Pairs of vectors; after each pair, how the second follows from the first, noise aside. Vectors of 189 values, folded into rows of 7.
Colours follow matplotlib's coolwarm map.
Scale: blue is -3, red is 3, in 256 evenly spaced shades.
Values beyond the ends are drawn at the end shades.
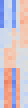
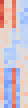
negated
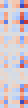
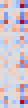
negated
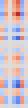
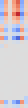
partly zeroed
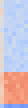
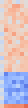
negated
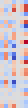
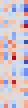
negated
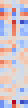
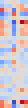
negated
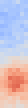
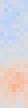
shrunk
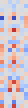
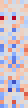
negated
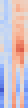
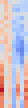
negated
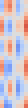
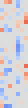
partly zeroed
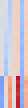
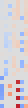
partly zeroed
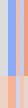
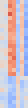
negated
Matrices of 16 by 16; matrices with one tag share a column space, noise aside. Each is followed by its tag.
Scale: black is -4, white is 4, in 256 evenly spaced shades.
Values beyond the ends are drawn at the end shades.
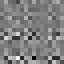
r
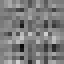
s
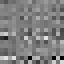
r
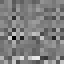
r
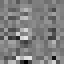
r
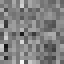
s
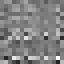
r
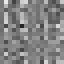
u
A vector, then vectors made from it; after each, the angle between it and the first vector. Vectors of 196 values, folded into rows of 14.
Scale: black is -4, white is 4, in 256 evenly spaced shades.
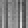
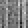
nearly opposite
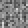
partly aligned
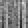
nearly opposite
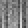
nearly parallel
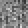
partly aligned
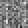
partly opposed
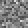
orthogonal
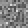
orthogonal
